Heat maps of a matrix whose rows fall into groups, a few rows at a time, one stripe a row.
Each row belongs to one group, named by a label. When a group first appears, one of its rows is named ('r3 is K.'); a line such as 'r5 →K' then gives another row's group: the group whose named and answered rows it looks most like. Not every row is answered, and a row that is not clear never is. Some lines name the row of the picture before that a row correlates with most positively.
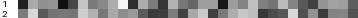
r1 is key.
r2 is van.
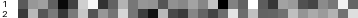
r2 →van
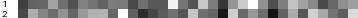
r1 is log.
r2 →van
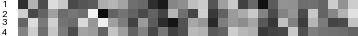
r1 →van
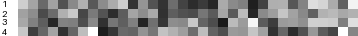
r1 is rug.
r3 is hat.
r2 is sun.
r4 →log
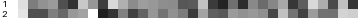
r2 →log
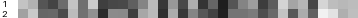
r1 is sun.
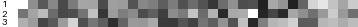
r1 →rug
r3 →sun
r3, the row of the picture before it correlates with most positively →1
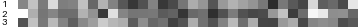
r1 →van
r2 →rug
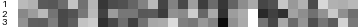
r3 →log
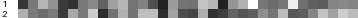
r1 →key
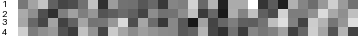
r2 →hat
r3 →rug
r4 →rug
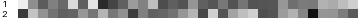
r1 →sun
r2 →key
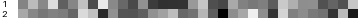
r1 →van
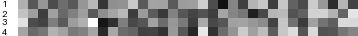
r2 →rug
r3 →log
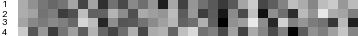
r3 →log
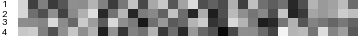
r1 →hat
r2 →log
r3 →van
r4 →sun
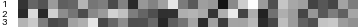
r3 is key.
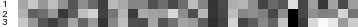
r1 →van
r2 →log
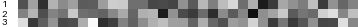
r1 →van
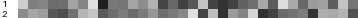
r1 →sun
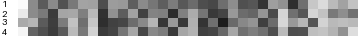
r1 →rug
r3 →sun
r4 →hat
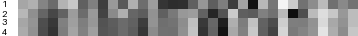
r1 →sun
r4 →hat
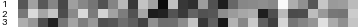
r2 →van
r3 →hat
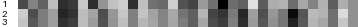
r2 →rug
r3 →rug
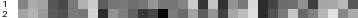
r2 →key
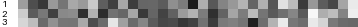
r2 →hat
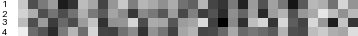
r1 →rug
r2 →rug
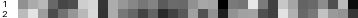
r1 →key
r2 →key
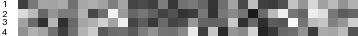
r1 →van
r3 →van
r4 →key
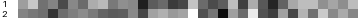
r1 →van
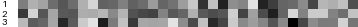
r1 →key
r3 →log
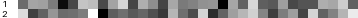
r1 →key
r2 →log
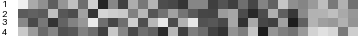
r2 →rug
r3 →hat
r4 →rug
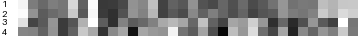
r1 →sun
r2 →sun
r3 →log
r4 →log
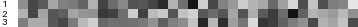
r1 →log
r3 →key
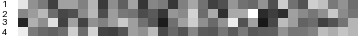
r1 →hat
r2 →key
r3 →van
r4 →sun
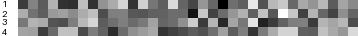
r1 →rug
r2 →log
